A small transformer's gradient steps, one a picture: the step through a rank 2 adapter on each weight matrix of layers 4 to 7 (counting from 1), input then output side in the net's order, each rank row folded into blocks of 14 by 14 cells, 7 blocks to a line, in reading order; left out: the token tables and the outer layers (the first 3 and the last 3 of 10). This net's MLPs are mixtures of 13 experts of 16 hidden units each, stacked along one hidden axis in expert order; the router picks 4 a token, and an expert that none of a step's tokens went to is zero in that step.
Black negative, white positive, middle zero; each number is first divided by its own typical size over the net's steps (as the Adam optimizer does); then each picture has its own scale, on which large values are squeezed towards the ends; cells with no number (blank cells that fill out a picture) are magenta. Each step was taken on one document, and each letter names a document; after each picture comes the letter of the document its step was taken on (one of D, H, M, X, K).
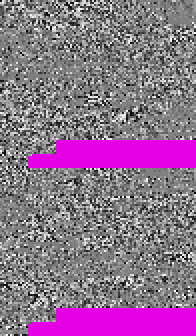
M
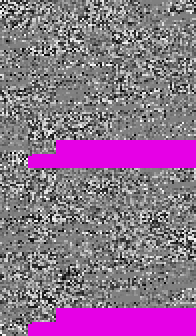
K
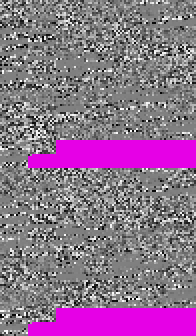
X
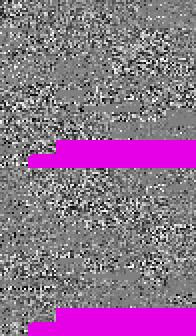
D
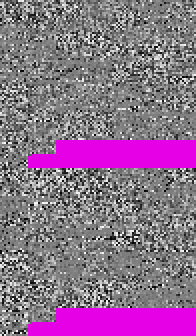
X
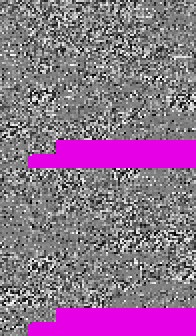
M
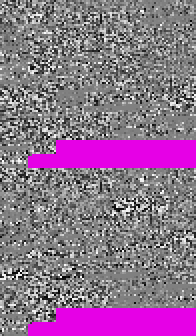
K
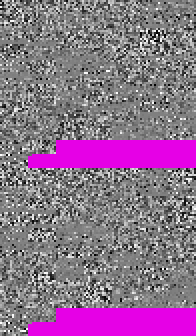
D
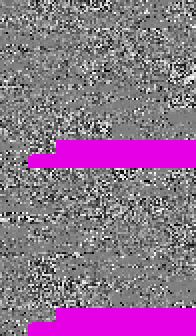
D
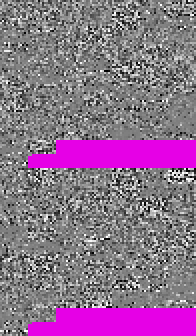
D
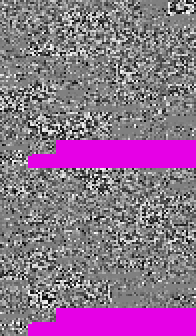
K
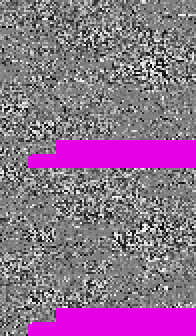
X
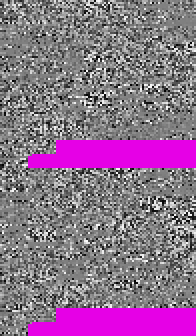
M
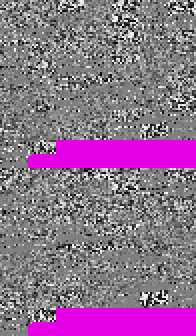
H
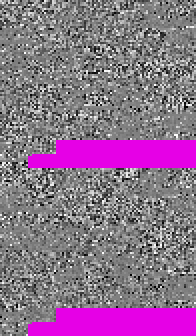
D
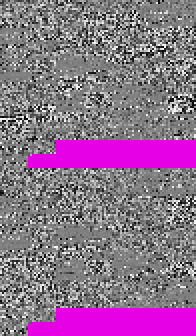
X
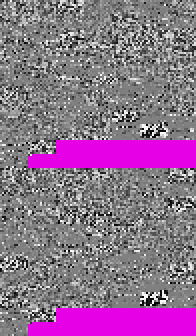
H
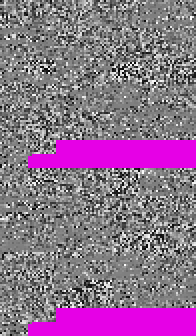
X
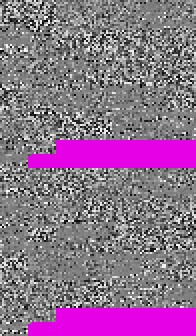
X
